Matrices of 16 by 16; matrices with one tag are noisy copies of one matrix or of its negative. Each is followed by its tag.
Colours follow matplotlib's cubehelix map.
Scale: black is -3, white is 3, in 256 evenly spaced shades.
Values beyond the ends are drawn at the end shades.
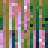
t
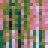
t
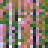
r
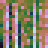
r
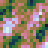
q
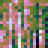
t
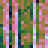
r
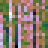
r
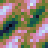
q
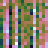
r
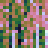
t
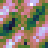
q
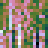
t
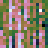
t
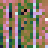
r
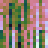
t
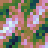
q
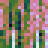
t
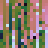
t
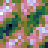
q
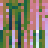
t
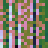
r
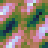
q
